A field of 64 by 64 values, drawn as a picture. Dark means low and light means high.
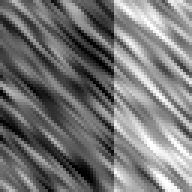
The right part is higher, past a seam about 60% of the way across. The bottom right is the ninth with the highest average. The histogram is bell-shaped. Streaks slant down to the right.
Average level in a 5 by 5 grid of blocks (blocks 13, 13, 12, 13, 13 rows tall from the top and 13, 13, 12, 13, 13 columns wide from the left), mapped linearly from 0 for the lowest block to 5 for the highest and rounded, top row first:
22144
11043
11144
11244
21135
